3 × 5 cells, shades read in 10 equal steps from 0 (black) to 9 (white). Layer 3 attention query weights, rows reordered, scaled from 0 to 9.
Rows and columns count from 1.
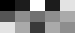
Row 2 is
3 5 4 5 6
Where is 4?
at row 2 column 3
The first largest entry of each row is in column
3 5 1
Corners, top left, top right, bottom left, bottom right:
0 8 8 5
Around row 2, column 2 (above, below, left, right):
1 6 3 4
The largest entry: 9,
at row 1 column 3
